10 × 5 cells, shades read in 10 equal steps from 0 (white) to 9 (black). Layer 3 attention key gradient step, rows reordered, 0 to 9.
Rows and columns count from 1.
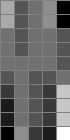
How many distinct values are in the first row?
5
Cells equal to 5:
17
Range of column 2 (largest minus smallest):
2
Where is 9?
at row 1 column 5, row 2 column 5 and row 10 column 1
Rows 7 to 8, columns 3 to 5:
6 7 2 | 6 7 2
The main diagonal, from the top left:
3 6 5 5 6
